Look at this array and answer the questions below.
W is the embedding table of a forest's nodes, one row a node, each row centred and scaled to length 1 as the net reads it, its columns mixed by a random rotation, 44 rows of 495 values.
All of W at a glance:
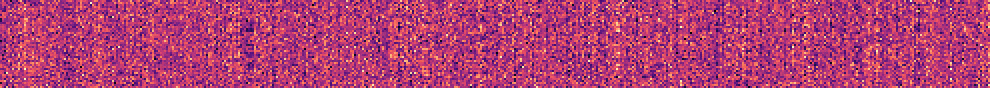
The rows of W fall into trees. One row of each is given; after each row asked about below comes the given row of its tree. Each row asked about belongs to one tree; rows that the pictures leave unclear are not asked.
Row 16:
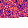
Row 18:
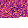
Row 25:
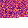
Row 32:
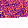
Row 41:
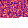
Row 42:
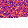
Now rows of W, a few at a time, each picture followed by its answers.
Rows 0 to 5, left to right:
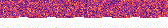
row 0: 16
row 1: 18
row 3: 16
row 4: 32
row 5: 25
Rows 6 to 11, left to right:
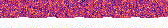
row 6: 32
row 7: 18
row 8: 42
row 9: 41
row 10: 41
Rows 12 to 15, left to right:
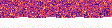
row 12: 32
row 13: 42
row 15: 32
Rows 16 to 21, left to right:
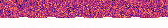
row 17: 41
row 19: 25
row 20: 41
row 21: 18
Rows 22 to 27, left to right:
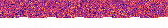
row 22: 32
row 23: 16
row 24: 42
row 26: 32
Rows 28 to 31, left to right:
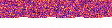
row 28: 32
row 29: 25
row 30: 16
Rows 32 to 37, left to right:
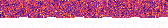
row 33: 42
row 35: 42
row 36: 25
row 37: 42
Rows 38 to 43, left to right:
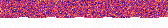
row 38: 18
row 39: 32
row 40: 42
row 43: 25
